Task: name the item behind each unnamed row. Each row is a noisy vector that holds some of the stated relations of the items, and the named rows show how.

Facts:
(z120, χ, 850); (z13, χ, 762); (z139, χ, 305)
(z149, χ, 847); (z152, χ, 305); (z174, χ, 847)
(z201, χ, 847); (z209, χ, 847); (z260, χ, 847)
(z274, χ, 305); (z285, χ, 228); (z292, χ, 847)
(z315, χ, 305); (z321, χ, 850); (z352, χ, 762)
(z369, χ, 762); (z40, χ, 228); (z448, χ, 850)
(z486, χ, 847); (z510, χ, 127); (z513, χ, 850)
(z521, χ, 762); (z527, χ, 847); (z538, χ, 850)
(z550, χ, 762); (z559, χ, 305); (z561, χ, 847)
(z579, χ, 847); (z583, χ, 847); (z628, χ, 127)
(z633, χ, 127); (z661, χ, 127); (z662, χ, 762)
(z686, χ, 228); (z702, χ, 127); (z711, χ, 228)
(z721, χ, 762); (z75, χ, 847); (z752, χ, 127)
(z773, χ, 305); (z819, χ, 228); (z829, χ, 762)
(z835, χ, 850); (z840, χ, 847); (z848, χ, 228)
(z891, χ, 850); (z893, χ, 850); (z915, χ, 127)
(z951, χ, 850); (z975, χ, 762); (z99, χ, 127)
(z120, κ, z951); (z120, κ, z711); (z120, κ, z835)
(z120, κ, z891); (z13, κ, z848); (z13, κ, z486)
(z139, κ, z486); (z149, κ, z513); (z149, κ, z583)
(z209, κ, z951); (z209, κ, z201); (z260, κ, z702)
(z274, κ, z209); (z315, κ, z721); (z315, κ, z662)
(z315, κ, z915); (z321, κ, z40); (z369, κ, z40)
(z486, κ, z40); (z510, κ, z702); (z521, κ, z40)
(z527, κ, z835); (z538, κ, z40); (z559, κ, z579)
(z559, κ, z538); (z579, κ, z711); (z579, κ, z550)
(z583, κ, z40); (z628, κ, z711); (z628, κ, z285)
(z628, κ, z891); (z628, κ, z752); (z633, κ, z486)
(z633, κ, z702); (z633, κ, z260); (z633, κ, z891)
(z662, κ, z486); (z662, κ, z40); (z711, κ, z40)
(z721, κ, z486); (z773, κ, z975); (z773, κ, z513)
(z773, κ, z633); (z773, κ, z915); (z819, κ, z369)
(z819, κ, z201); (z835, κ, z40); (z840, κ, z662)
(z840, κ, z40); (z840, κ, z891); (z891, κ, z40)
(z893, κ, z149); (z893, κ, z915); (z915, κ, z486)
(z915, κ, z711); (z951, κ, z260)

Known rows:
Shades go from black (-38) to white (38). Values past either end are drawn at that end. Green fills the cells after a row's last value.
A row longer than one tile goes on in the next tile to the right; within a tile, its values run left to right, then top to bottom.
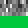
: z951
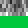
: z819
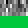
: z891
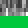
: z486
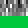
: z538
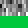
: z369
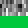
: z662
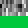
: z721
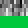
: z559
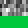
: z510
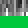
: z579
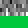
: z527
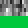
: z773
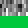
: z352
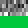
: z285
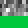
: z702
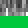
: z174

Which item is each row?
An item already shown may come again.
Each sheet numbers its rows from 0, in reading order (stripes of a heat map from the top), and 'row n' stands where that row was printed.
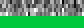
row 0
z819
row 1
z510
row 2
z893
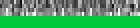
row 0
z559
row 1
z40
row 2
z486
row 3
z260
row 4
z13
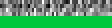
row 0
z274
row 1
z550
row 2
z752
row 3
z633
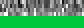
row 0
z848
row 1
z840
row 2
z120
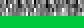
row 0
z538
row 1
z513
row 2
z773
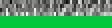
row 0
z527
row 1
z209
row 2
z752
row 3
z628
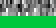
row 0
z975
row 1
z152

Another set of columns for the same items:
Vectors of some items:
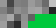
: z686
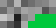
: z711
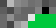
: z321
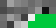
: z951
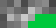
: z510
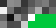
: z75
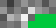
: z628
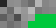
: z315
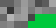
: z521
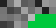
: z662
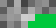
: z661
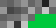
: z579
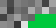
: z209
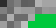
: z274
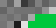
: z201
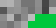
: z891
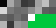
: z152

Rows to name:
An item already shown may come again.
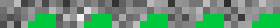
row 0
z486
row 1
z628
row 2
z274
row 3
z315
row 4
z773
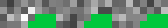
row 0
z628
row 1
z848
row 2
z369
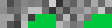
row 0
z285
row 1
z559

